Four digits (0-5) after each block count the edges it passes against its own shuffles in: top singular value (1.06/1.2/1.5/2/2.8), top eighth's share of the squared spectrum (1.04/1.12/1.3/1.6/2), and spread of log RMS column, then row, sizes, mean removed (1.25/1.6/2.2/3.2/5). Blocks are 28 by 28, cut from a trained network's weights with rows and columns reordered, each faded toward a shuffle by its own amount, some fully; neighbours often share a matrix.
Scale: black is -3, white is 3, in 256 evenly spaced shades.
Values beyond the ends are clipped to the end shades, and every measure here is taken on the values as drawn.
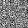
2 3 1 1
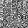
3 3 1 0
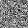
2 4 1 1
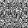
3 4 2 1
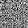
2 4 1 1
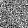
0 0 0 0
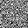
2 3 1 1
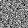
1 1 0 0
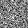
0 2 0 0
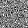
2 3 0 1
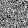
0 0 0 0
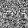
1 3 0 2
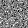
0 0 0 0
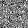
0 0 0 0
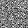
3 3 1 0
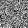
2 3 0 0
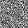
3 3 1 0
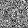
2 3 0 1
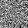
2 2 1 0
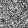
1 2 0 0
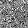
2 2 1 0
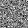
0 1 0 0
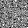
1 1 0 0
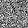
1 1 0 0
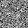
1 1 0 0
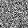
1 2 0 0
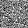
0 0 0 0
